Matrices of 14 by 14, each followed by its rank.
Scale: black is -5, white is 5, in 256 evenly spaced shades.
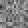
three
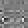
two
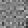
three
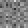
three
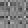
two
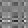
one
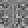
three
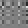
one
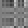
one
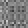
two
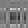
one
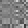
two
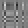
one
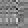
two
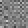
three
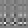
one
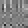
two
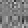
three
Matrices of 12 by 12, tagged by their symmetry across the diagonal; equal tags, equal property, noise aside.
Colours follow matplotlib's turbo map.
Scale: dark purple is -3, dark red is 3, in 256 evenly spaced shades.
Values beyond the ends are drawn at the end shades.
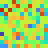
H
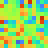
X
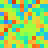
X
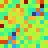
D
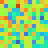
D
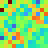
D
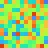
X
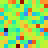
H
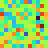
H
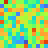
H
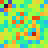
D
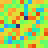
D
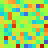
X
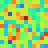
H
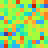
X
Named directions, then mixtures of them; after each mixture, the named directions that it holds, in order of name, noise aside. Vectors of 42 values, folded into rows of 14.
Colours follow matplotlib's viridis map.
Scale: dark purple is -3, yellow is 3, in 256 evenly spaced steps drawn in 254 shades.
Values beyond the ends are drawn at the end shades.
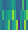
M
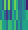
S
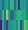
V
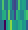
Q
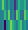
Q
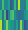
V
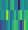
M, V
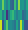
V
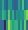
M, Q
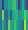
M, S, V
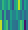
M, V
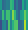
M, V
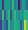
M, S, V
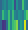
M, Q, V
